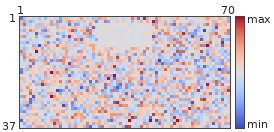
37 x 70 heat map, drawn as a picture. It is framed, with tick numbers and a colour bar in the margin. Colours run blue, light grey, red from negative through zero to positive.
An odd patch, calmer than its surroundings, sits in the top middle. There are no regular stripes. The top middle is the smoothest part. No single row or column stands out from its neighbours. No overall slope runs across the table. Overall the values sit about 50% of the way up the scale.
